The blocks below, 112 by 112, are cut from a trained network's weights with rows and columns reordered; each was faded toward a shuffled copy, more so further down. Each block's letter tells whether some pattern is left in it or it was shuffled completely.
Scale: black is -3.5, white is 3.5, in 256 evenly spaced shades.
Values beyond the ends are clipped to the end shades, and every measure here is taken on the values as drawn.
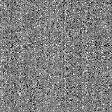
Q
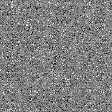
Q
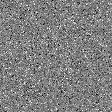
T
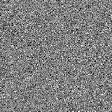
Q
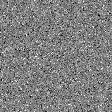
T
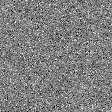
T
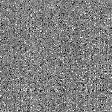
Q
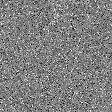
T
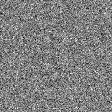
Q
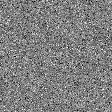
T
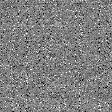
Q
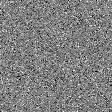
T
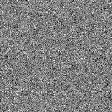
Q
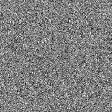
Q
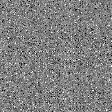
Q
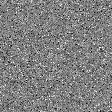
T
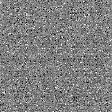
Q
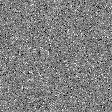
T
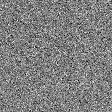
T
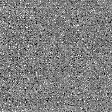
Q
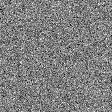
T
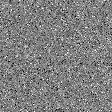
T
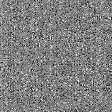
Q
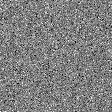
T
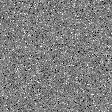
T
